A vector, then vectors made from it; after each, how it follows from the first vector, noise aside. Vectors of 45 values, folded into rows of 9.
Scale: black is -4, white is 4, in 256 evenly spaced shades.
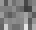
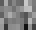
negated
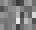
wrapped around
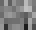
negated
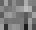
negated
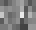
wrapped around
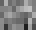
negated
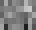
negated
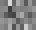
wrapped around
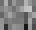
negated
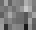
negated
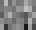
negated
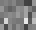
wrapped around
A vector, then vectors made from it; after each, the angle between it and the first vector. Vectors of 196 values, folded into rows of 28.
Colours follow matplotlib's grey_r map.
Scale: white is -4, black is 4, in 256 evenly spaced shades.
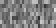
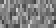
partly opposed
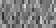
partly aligned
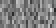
partly opposed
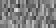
orthogonal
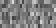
nearly parallel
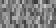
nearly opposite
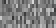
orthogonal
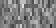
orthogonal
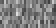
partly opposed
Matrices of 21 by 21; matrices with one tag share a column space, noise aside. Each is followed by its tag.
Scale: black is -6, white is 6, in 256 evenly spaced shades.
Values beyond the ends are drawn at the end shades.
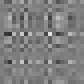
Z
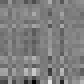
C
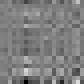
C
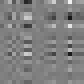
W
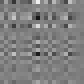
W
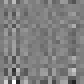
C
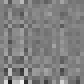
C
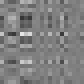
Z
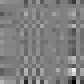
C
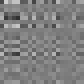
W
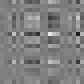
Z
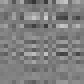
W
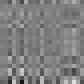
C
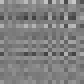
W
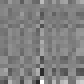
C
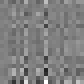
C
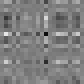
Z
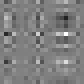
Z
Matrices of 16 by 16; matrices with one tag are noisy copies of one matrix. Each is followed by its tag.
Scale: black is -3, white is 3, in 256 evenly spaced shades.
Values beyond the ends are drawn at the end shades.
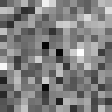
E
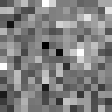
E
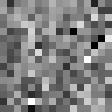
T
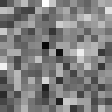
E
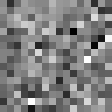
T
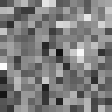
E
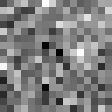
E
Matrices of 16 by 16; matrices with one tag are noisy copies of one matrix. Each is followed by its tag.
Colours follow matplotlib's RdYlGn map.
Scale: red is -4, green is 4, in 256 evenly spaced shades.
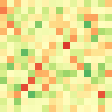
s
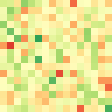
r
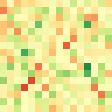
s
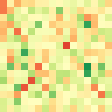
s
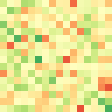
r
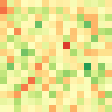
s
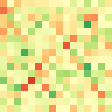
s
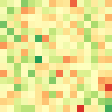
r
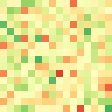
r
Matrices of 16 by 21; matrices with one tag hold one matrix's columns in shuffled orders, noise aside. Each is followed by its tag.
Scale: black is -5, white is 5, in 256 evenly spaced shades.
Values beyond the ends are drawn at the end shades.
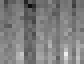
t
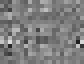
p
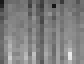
t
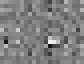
p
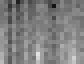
t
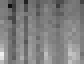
t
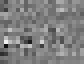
p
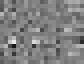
p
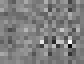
p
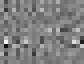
p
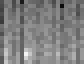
t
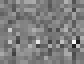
p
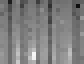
t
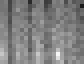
t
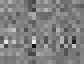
p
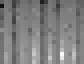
t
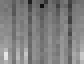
t
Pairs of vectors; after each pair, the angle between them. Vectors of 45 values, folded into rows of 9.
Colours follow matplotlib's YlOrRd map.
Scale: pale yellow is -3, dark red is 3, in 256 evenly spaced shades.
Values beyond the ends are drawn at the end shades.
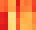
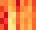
nearly parallel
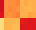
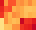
nearly parallel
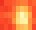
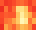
nearly parallel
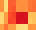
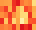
partly opposed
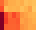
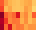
nearly parallel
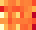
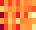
nearly opposite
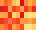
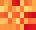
nearly opposite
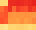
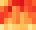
nearly parallel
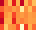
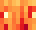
orthogonal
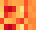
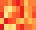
nearly opposite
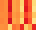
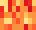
orthogonal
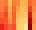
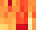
nearly opposite
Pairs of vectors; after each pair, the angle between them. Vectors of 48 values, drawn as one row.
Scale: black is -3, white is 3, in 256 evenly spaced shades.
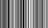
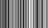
nearly parallel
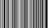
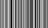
partly opposed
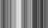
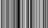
partly opposed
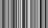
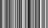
nearly opposite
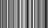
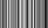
nearly parallel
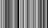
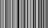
partly aligned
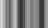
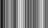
nearly opposite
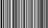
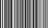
nearly opposite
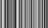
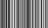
partly opposed
